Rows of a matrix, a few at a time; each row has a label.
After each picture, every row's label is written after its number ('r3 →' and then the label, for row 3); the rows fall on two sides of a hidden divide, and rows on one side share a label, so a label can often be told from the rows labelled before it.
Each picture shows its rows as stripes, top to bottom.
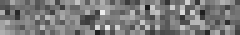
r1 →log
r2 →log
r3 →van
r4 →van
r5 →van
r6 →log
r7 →van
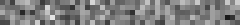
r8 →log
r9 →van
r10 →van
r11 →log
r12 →log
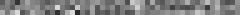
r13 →log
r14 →van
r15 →log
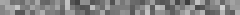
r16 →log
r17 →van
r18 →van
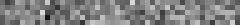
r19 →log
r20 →log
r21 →log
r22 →log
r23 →log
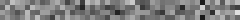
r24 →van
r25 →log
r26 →van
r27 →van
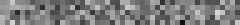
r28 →van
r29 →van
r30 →log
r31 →log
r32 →van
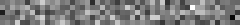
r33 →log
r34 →van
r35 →log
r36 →log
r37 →log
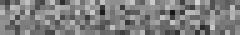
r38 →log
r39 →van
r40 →van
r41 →van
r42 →log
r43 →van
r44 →van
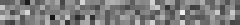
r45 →log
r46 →van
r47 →van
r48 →van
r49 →log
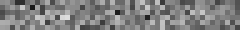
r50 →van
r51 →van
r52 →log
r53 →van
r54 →log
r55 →van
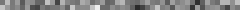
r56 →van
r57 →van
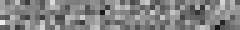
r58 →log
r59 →van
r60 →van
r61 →log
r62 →van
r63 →log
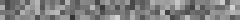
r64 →log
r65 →van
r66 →van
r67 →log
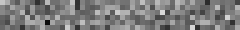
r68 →van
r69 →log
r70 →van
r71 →van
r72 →log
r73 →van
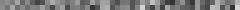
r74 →van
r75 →van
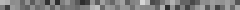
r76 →van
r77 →log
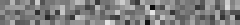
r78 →van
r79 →van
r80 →log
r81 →van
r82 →log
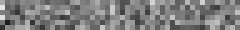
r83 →log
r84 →van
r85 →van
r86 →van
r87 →log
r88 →van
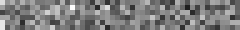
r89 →van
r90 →van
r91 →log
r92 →log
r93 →van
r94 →van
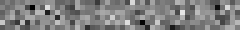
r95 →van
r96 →van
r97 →log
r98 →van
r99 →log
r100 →van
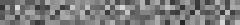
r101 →van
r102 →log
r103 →van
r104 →log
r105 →log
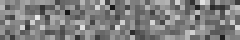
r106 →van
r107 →van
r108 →van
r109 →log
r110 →log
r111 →log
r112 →log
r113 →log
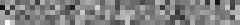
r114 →log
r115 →log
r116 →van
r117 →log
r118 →van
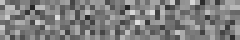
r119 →van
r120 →van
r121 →log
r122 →van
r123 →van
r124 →van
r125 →van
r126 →log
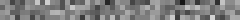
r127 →van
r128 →log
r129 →van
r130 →van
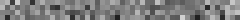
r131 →van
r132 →van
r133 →van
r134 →van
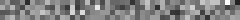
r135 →log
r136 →log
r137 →log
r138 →van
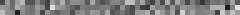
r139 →van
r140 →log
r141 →van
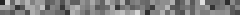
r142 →log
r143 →van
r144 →log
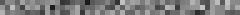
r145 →van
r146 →van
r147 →van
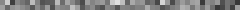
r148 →log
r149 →van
